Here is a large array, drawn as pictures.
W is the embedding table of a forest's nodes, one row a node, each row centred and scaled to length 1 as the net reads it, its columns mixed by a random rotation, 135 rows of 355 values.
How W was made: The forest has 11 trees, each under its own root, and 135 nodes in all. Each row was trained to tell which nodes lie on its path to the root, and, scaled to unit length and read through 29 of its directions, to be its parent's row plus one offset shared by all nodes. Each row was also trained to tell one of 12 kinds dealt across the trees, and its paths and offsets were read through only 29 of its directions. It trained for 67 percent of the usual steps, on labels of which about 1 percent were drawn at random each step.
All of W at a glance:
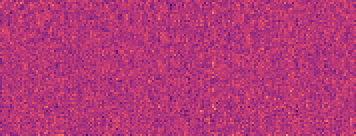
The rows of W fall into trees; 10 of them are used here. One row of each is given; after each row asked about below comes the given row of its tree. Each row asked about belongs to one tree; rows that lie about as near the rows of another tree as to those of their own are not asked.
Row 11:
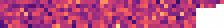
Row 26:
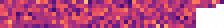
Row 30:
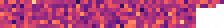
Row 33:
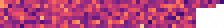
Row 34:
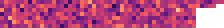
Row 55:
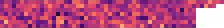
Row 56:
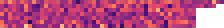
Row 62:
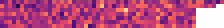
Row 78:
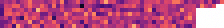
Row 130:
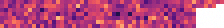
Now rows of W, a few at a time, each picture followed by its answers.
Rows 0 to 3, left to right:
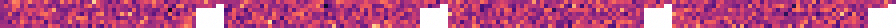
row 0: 11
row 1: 78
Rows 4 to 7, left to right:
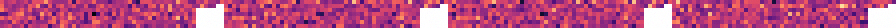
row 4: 33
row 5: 56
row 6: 56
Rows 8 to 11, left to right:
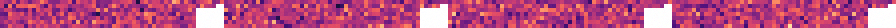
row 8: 78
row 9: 62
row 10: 26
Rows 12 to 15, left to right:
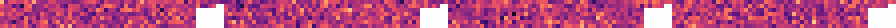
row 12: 33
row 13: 62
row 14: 30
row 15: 130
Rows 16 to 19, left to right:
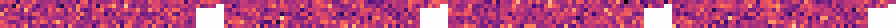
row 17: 130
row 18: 56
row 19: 130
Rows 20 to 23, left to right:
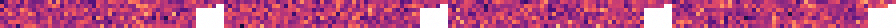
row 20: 62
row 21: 55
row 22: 130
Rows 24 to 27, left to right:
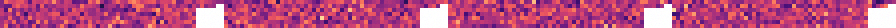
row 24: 56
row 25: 130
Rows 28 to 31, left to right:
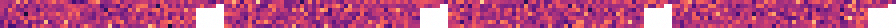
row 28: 33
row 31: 33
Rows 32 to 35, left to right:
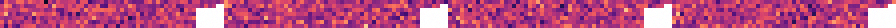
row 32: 26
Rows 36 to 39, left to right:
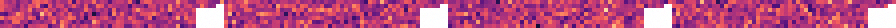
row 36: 33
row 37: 26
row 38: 78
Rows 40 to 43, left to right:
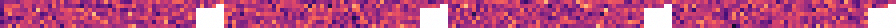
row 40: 78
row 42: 56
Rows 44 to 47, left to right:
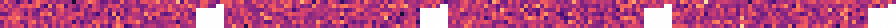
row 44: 34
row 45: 11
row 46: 130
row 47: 30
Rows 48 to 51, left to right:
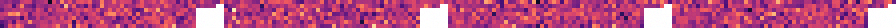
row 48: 78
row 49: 130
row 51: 33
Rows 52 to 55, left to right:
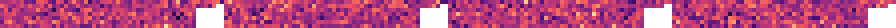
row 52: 78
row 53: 56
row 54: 78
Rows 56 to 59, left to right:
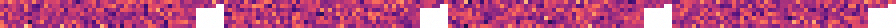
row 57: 78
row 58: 33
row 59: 30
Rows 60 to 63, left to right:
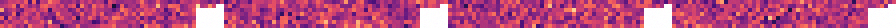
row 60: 62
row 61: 30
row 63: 130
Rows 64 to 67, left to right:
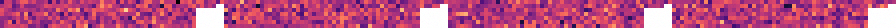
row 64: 26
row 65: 11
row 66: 78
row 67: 62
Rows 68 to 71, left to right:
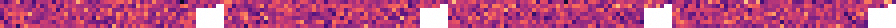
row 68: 11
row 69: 33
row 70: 26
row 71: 55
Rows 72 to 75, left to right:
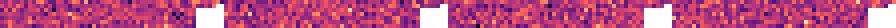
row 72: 78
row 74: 11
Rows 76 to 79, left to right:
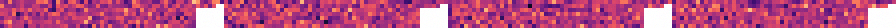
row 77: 33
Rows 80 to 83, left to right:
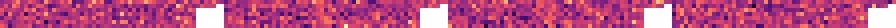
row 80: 56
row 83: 11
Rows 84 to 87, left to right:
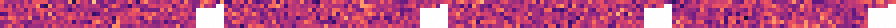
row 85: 62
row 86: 11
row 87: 30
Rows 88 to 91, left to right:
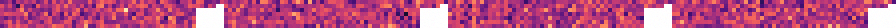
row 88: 62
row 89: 78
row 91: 26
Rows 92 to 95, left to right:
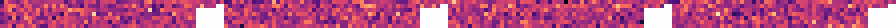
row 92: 26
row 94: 26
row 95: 62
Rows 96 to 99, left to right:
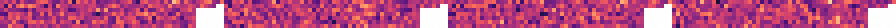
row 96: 78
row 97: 62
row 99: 78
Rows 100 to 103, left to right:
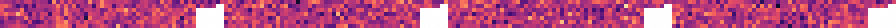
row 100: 33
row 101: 34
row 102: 56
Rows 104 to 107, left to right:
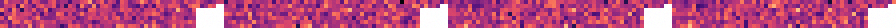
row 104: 34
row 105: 26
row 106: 130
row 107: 130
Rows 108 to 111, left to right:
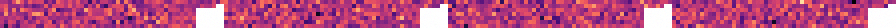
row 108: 11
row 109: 33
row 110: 62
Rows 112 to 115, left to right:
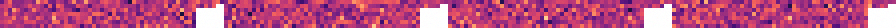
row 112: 34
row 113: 56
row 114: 130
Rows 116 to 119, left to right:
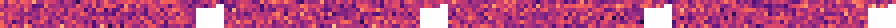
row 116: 56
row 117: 130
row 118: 62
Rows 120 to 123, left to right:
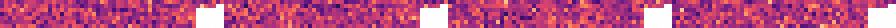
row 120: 56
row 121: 33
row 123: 62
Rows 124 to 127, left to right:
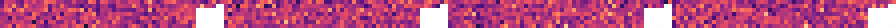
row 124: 56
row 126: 11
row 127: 30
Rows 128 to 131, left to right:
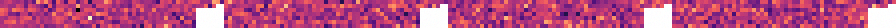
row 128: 130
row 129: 34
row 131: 56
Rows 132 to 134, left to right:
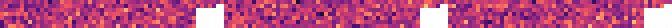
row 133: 62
